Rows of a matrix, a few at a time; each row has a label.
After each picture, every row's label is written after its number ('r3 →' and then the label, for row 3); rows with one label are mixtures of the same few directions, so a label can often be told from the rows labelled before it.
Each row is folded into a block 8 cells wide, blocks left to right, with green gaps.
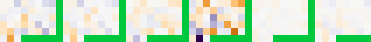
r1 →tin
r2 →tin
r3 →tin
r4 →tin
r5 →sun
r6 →tin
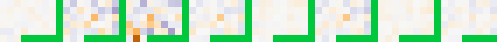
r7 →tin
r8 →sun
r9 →tin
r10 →sun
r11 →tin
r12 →sun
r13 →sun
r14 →sun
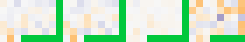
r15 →tin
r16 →tin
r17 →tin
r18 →sun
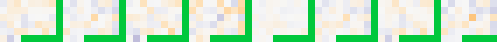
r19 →tin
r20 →sun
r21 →tin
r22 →sun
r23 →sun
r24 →sun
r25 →tin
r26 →sun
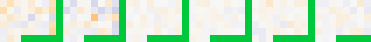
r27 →sun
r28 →sun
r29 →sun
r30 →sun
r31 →tin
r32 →sun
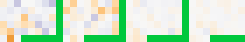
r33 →tin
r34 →sun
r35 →tin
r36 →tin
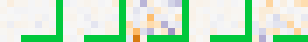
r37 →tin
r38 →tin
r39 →tin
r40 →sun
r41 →tin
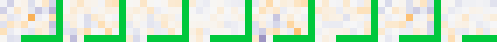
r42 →sun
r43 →tin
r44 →tin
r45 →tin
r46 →tin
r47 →sun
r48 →sun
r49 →tin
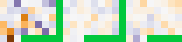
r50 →tin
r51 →sun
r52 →tin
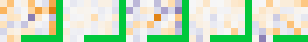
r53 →sun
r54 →sun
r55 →sun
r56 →tin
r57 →tin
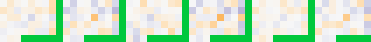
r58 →sun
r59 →sun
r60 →tin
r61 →sun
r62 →sun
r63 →sun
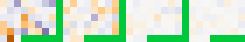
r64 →tin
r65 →sun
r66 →sun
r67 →sun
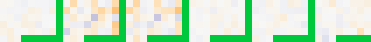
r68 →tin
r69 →sun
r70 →sun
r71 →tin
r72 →sun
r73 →tin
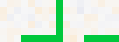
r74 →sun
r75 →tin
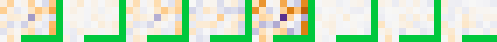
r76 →sun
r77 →tin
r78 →sun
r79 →sun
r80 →sun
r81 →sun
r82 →tin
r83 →tin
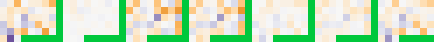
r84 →tin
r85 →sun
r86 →sun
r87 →sun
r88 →tin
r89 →sun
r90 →tin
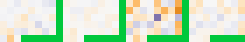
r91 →tin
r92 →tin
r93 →sun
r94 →sun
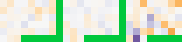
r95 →sun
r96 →tin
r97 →tin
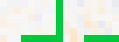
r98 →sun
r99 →tin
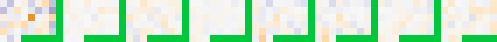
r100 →sun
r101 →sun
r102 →tin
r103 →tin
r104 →tin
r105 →tin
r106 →sun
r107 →sun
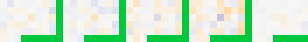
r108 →sun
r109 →sun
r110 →sun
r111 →sun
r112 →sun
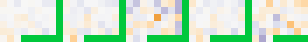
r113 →tin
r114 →tin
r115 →sun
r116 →tin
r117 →tin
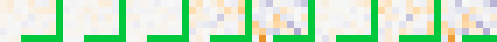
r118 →sun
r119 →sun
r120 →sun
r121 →sun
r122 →tin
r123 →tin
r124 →sun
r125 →tin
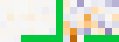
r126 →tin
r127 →tin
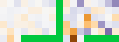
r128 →tin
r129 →tin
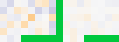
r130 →sun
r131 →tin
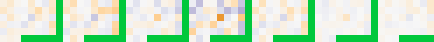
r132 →sun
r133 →sun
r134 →sun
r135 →sun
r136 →sun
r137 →sun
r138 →sun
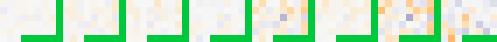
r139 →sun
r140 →sun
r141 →sun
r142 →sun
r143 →sun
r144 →sun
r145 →sun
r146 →tin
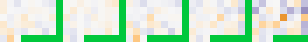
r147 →tin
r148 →tin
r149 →tin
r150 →sun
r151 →sun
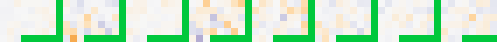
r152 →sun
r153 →tin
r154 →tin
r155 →tin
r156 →sun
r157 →tin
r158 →sun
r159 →sun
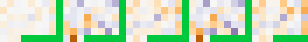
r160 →sun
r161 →tin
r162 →sun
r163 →tin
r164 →sun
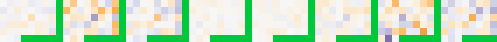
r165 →sun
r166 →sun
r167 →sun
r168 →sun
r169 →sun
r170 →sun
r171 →tin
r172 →sun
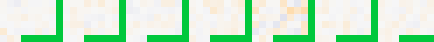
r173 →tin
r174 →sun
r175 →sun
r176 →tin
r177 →sun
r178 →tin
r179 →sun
